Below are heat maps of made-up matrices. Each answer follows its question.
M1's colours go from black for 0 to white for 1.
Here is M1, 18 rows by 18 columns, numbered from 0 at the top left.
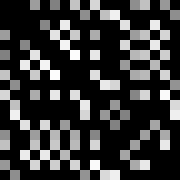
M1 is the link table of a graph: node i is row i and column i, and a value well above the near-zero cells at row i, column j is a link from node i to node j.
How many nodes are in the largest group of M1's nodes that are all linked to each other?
8
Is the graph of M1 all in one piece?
no
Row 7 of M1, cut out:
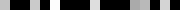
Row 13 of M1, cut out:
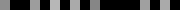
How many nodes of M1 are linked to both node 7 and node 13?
6
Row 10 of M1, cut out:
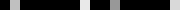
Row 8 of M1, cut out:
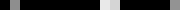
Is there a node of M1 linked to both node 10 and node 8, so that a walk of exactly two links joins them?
yes
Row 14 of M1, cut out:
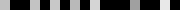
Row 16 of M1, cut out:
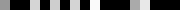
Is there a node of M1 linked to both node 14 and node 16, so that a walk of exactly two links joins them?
yes
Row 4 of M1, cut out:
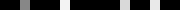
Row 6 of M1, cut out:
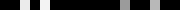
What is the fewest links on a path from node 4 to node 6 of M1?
1
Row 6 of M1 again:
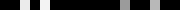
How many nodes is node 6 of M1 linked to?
4
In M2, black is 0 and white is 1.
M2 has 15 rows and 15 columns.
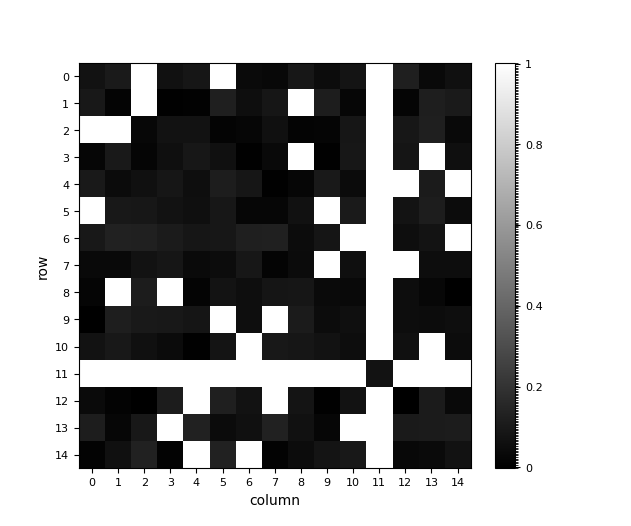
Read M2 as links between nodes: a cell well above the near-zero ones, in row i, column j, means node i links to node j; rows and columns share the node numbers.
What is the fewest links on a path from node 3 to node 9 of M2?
2
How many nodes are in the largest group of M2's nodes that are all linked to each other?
3
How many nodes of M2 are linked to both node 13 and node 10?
1
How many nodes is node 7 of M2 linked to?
3
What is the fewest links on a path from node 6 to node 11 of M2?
1
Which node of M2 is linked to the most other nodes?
node 11
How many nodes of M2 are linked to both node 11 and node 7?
2
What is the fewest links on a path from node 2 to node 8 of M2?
2
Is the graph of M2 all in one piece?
yes
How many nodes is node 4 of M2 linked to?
3
